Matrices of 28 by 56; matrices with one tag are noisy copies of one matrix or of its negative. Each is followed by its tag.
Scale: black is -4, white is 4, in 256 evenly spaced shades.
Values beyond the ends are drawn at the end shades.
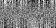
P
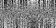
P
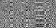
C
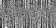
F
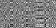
C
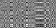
C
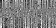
F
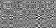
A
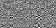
A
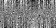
P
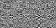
A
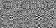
A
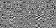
A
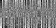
F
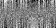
P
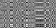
C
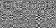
A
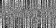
F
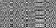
C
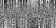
P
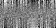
P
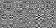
A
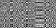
C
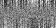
P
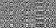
C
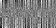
F
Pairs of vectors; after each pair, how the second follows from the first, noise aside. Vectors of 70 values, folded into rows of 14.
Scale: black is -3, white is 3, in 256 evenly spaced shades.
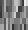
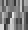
reversed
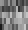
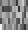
sign-scrambled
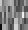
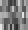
sign-scrambled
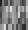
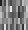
sign-scrambled
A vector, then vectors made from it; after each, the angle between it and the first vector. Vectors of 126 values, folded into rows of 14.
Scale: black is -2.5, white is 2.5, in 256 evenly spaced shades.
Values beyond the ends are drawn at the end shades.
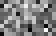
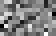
partly opposed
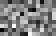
orthogonal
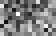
nearly opposite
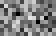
partly aligned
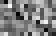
orthogonal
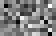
partly opposed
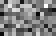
partly aligned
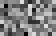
partly opposed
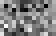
partly opposed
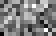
nearly parallel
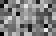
nearly parallel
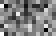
nearly opposite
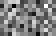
partly aligned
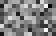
nearly parallel
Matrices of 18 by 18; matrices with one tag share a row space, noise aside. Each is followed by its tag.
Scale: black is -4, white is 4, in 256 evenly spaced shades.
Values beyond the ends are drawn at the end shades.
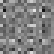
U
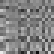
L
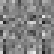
U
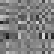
L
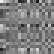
L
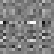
U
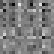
U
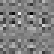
U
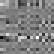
L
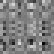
U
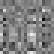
U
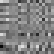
L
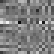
L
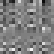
U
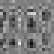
U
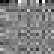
L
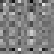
U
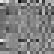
L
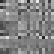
L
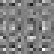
U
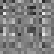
U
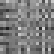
L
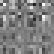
U
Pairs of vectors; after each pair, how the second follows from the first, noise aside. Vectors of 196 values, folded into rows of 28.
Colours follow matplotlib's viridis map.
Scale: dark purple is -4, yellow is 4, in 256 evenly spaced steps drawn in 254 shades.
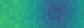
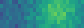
negated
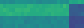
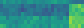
negated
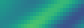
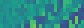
sign-scrambled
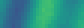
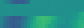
partly zeroed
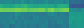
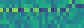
sign-scrambled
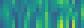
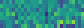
sign-scrambled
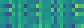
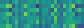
negated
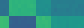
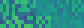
sign-scrambled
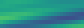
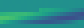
partly zeroed
